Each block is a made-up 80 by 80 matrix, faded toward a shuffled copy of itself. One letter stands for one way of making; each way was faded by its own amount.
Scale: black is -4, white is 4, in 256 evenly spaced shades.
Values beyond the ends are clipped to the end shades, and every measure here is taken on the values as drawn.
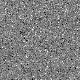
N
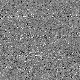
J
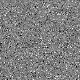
J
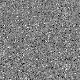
N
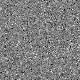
N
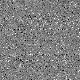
J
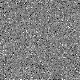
N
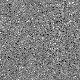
N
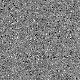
N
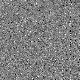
N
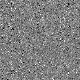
N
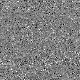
J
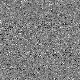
J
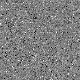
N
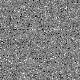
J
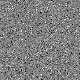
N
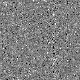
N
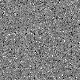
N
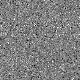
N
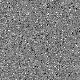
N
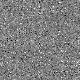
N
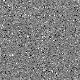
N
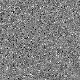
N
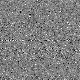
J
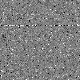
J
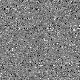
J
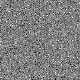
N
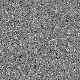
N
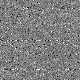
J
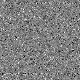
J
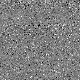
J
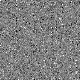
N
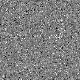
N
